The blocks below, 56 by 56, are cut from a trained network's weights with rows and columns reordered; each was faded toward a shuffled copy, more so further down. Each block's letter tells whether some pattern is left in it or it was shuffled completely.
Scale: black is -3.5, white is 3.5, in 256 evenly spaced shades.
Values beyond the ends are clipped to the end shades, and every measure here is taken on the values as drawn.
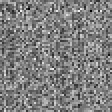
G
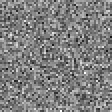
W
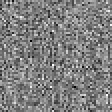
G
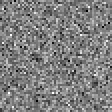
W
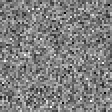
W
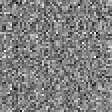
G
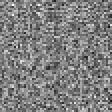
G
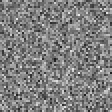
W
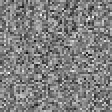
G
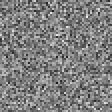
W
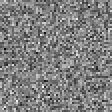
W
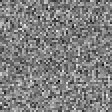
W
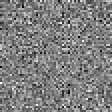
G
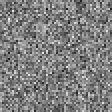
G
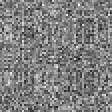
G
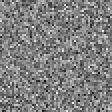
W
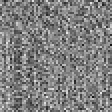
G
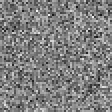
W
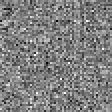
G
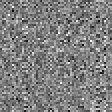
G
